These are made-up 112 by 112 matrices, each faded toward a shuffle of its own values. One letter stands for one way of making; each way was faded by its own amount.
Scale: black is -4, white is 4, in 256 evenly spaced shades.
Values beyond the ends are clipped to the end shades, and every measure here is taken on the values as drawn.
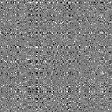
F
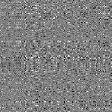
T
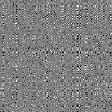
F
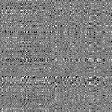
T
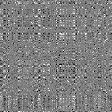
F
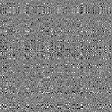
T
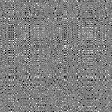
F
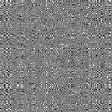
F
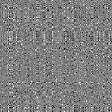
F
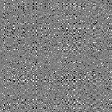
F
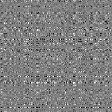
T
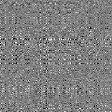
T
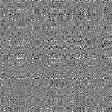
T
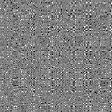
F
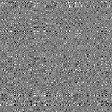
T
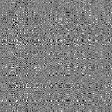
T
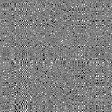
F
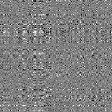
T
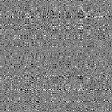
T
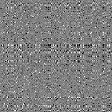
F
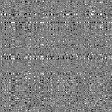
T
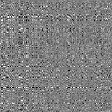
T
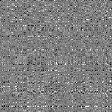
T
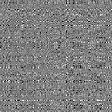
T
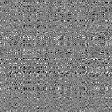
T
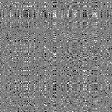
F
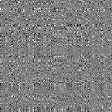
T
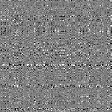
T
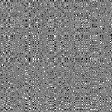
F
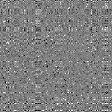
F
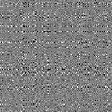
T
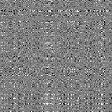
T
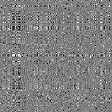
F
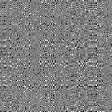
F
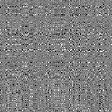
T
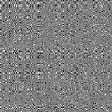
F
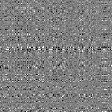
T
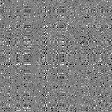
F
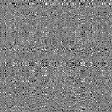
T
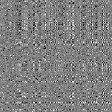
F
